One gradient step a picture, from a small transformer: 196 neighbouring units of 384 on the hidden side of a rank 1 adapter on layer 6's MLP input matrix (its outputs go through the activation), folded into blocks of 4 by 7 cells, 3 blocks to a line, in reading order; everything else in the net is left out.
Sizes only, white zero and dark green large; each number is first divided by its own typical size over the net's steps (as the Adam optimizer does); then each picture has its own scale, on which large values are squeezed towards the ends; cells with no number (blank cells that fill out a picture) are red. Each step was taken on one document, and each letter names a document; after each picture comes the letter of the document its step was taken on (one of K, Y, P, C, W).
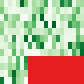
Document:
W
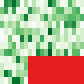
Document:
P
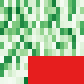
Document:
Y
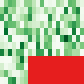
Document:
P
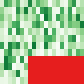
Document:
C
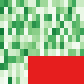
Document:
Y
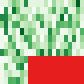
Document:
P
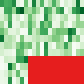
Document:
Y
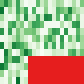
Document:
Y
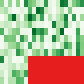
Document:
W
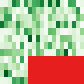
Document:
P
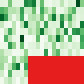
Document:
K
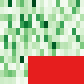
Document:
K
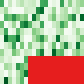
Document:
W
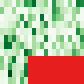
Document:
K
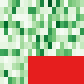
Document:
P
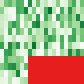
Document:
C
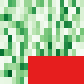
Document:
P
